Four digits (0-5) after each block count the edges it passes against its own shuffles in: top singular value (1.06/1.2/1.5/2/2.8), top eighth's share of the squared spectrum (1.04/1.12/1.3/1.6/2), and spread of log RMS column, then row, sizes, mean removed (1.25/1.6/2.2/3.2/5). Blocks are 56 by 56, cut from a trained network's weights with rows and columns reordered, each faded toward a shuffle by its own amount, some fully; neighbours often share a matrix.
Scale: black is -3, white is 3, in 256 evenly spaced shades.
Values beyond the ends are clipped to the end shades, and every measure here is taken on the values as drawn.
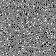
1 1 0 0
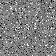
1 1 0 1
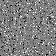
1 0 0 0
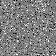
1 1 0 0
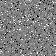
0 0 0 0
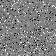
0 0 0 0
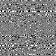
4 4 0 3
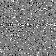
2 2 0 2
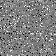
2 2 0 1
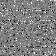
3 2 0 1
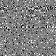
3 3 1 2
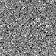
3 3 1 1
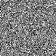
2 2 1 0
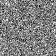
0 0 0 0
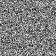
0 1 0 0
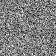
0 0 0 0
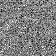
2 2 0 0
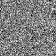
3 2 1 1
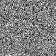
3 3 0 1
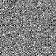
3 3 0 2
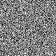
2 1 0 0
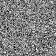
2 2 0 0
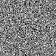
2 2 0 0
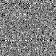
3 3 0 2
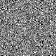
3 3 1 2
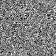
2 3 0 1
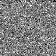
2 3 0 1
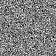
0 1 0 0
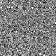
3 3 1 2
